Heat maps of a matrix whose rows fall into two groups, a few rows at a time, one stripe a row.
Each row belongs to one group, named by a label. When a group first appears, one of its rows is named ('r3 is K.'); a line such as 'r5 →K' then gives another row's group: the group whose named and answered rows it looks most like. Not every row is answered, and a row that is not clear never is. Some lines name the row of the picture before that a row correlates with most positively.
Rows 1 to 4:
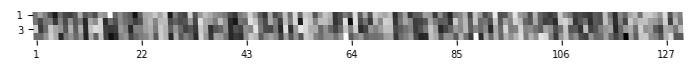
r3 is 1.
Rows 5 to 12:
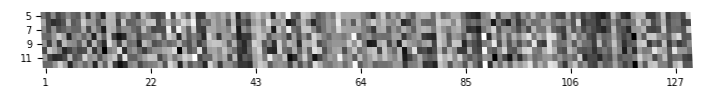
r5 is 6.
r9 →6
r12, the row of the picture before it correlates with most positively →4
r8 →1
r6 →6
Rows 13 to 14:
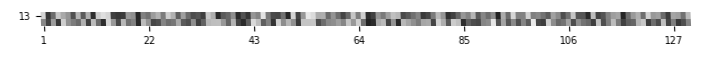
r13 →1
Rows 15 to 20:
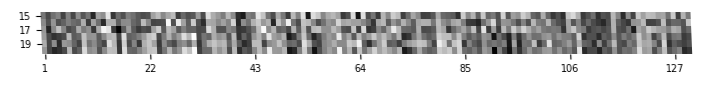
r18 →6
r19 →6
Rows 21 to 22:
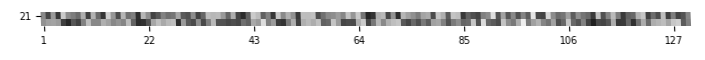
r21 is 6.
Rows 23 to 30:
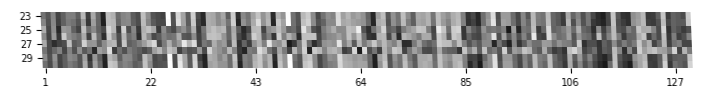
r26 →6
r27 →6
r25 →6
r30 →6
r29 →6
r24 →6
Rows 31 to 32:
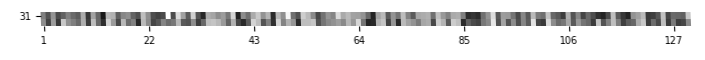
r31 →6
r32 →6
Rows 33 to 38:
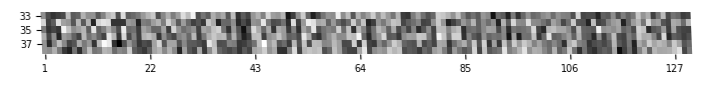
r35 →6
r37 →1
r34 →1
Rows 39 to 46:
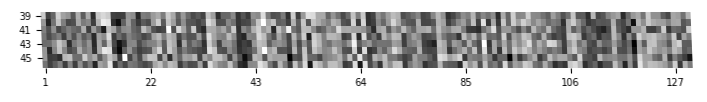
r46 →1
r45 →6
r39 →1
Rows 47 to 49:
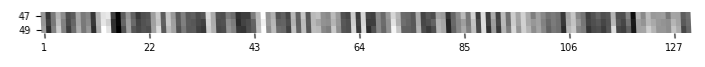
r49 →1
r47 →1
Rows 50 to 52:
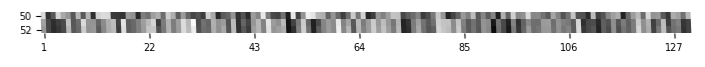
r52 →6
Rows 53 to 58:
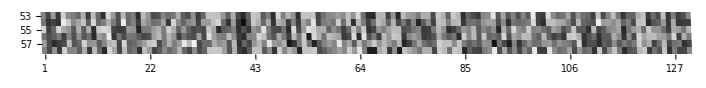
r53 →6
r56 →1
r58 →6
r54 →6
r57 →6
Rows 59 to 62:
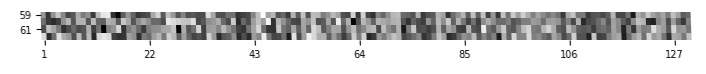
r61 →1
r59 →1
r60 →6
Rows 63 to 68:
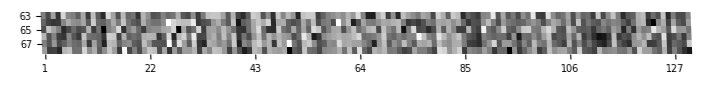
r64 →6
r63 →6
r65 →1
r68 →6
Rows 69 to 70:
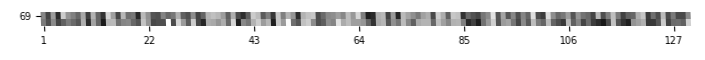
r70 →6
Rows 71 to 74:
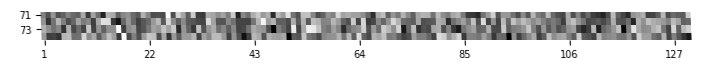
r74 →6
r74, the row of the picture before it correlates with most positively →69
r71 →6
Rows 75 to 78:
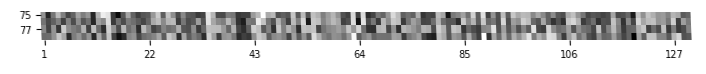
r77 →6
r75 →1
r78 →1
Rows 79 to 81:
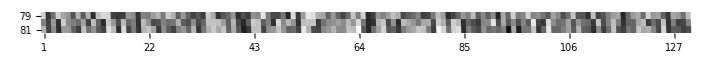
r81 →6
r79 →1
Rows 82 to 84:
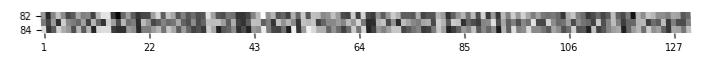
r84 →1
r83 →6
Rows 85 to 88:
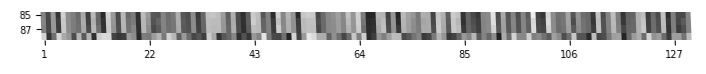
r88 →1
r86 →6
